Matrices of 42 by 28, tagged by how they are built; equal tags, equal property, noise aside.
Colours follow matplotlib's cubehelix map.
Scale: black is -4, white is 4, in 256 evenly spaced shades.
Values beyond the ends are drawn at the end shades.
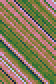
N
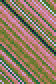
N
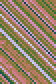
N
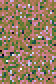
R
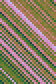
N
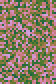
R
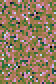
R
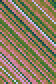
N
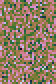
R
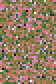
R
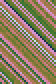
N
